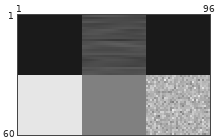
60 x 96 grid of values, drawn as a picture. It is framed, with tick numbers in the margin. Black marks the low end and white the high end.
The table splits into 2 rows of 3 panels. Panel 1,1: very low, flat. Panel 1,2: low, streaked across, faint in contrast. Panel 1,3: very low, flat. Panel 2,1: very high, flat. Panel 2,2: middling, flat. Panel 2,3: high, fine-grained.
